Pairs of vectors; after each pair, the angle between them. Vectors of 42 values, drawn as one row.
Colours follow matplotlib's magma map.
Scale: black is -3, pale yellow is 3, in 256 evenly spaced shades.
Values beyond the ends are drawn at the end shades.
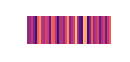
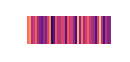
partly opposed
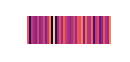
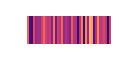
partly aligned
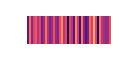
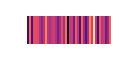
nearly parallel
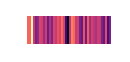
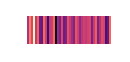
orthogonal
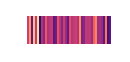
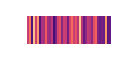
nearly parallel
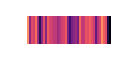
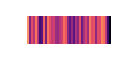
nearly parallel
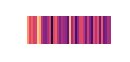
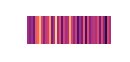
partly aligned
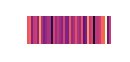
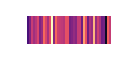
nearly opposite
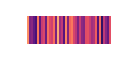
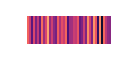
partly aligned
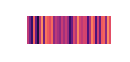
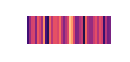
partly opposed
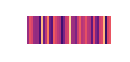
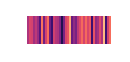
nearly parallel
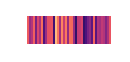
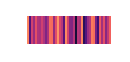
partly aligned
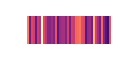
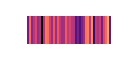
nearly opposite
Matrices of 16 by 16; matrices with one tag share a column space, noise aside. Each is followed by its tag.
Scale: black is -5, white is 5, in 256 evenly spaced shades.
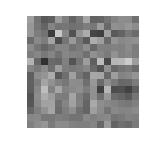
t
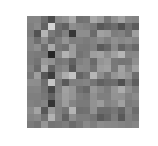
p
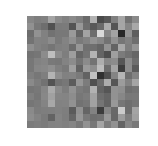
p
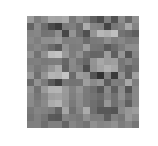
p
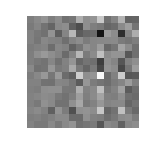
p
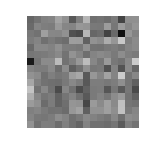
t
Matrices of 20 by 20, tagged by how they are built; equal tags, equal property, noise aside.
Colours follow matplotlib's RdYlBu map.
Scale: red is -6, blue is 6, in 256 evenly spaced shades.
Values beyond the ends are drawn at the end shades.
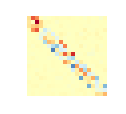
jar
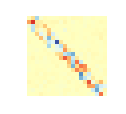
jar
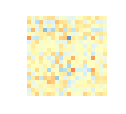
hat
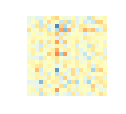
hat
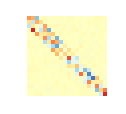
jar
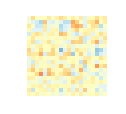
hat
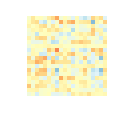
hat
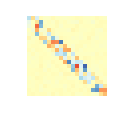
jar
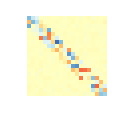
jar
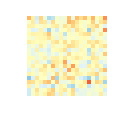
hat
